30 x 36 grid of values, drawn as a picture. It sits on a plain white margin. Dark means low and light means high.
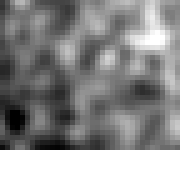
The bottom left is the ninth with the lowest average. No lone cell stands out from its neighbours. Values rise toward the top right. Neither half mirrors the other. The ninth with the highest average is the top right.
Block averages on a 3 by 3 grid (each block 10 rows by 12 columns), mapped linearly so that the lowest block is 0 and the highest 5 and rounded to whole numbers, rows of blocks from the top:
2 3 5 | 1 3 3 | 0 1 3
